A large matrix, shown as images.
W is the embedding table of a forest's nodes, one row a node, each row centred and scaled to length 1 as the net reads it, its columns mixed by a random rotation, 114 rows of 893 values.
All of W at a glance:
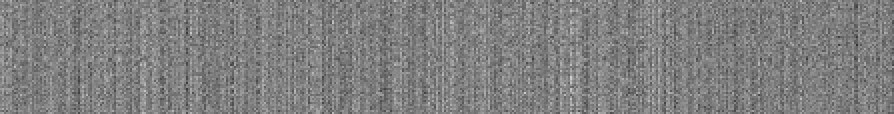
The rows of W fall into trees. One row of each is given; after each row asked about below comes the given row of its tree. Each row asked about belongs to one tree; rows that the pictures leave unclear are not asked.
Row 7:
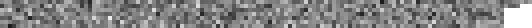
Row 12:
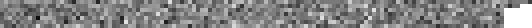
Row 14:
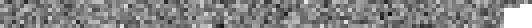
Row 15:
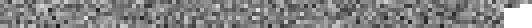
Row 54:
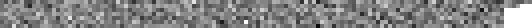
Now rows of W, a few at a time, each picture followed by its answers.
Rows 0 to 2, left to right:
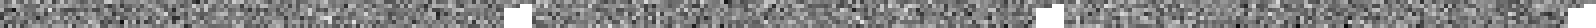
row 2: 15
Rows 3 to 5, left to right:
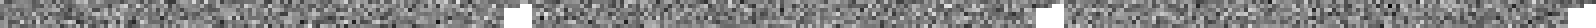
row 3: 14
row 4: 7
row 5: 54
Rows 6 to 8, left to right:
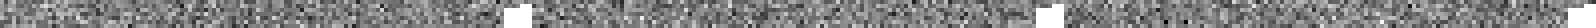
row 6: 15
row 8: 12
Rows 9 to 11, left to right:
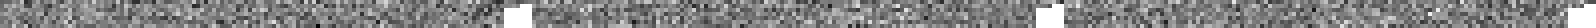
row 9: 54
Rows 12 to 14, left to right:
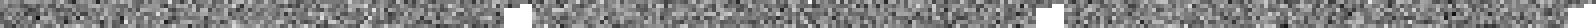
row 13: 54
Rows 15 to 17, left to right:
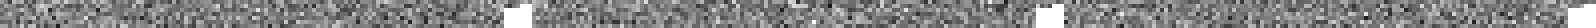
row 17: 15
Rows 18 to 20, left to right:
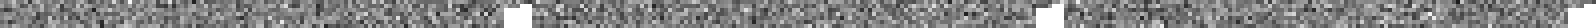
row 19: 7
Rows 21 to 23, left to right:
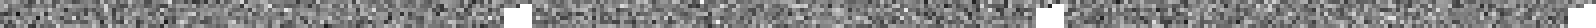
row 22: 12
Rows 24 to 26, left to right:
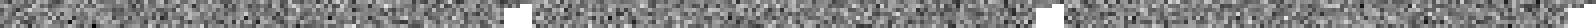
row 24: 54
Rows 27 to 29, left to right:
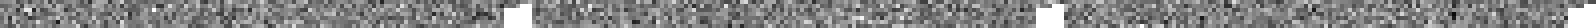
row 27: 7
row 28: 12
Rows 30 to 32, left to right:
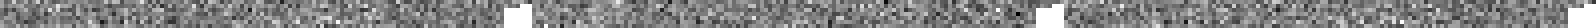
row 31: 54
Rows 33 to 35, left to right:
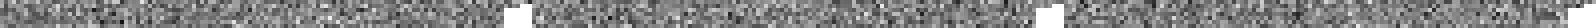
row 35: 7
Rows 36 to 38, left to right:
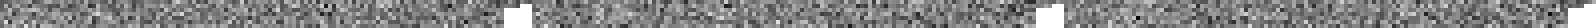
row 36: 54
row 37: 54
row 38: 54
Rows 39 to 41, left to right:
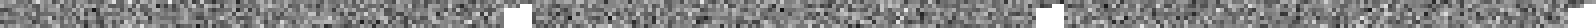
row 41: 7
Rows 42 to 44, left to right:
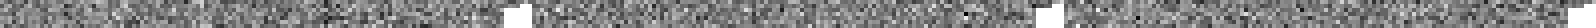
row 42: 14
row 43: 7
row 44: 54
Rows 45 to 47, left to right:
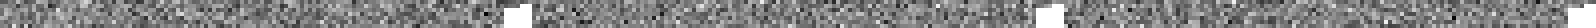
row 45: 54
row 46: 7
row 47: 12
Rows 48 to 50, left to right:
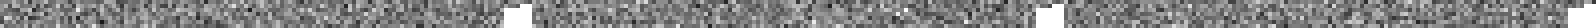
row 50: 14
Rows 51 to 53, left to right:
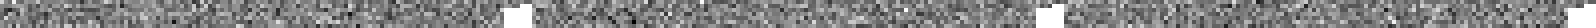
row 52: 12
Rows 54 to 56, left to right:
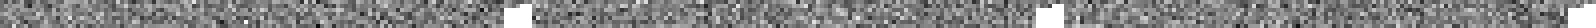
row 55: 12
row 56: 15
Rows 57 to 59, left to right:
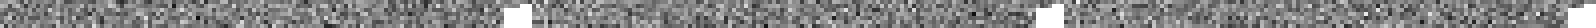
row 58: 15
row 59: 15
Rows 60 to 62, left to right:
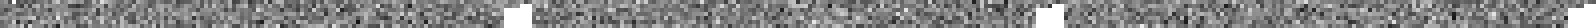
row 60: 15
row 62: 12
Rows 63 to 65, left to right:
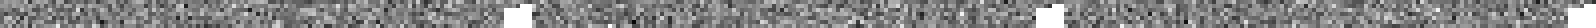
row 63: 12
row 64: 12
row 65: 12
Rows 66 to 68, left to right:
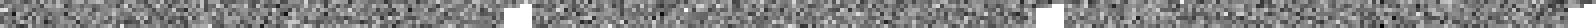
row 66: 14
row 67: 7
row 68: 54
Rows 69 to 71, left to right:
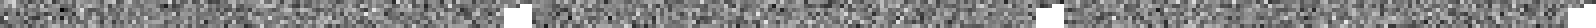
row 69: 12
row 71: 12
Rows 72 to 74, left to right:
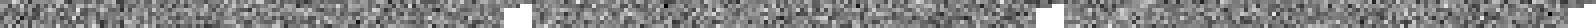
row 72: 12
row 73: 54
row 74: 54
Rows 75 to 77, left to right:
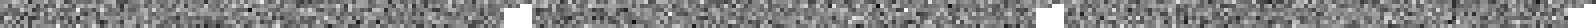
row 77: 12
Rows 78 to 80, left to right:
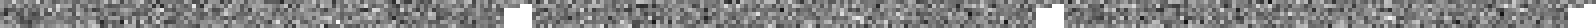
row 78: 12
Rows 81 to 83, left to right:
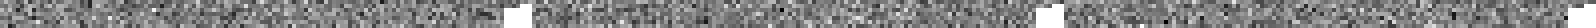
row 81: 7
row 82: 12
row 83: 12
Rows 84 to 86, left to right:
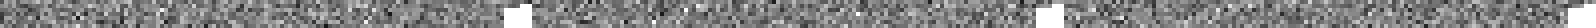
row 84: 12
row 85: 7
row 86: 7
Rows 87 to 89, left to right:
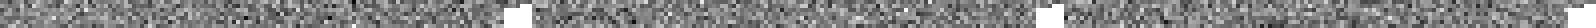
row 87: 54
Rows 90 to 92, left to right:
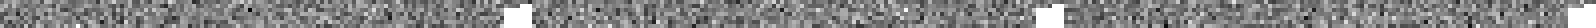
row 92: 12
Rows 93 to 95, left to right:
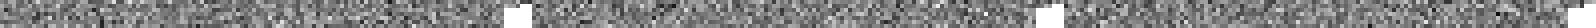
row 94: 7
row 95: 7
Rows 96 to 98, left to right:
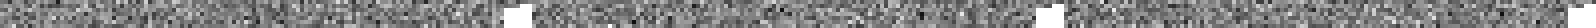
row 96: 54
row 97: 12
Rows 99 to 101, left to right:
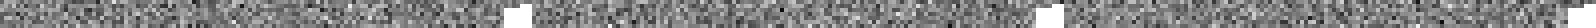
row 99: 12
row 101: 54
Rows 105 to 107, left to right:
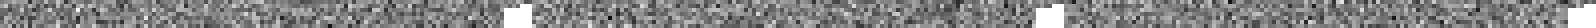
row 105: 12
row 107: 54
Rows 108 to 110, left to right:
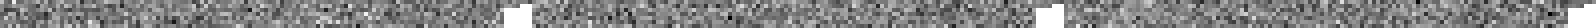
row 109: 12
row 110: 54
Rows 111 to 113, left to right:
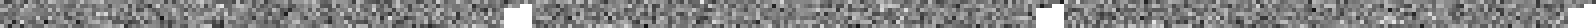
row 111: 14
